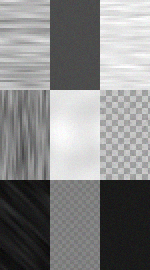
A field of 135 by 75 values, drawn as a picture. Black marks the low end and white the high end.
The table splits into 3 rows of 3 panels. Panel 1,1: high, streaked across. Panel 1,2: low, flat. Panel 1,3: very high, streaked across, faint in contrast. Panel 2,1: middling, streaked downward. Panel 2,2: very high, smooth, faint in contrast. Panel 2,3: high, checkered. Panel 3,1: very low, slanting down to the right, faint in contrast. Panel 3,2: middling, checkered, faint in contrast. Panel 3,3: very low, flat.
